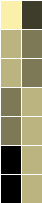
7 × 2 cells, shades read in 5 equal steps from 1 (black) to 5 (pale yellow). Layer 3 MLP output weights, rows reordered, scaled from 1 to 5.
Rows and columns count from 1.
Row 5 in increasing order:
3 4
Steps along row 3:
down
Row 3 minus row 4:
1 -1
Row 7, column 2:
4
